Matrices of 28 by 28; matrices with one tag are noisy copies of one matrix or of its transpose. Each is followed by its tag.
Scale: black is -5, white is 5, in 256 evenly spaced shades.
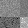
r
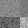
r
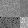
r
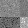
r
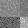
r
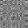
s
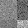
r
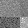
r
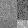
r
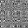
s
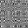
s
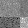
r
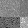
r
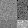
r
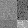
r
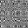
s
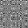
s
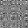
s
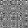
s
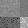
r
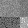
r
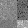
r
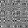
s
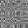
s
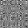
s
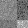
r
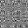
s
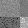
r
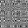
s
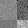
r
